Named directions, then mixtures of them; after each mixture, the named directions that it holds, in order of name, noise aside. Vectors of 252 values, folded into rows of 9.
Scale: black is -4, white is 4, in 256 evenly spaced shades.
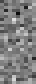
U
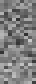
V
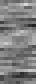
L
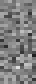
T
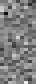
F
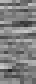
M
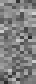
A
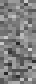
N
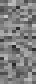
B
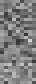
V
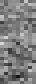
L, N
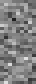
N, T, U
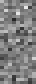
U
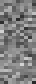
A, V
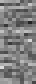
M, V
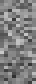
V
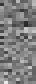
A, M, N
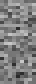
B, L, T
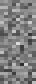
B, T, V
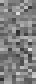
B, N, U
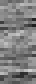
L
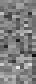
T, V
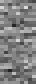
F, M, U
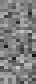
T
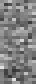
A, M, U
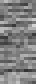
L, M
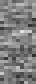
L, T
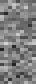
B, F, L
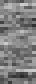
L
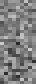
N
